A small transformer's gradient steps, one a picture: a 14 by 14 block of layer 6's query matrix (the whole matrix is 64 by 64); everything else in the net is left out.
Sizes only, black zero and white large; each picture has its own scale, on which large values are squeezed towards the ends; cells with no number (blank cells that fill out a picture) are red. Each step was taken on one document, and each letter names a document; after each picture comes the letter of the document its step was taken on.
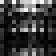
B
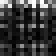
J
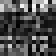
J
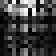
B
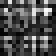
J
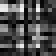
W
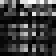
B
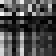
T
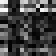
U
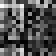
T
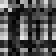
U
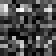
U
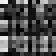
U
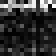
J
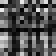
U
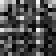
W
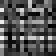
T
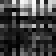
B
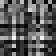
T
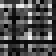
T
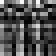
T
